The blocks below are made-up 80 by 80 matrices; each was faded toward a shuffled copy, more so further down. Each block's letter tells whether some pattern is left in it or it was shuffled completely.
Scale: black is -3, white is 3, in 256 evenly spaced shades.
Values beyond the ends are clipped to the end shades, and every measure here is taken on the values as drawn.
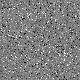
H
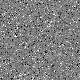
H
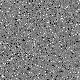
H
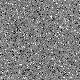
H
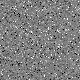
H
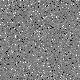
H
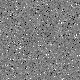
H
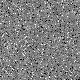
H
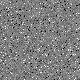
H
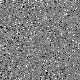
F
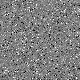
H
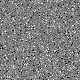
H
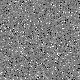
H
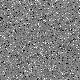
H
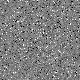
H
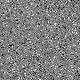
H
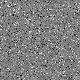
H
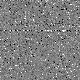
F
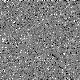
F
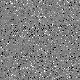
F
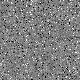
H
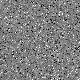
H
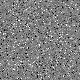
H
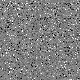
F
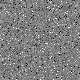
H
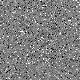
F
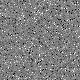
H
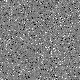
H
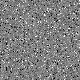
F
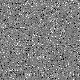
F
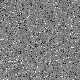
F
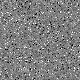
F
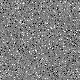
F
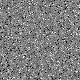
F
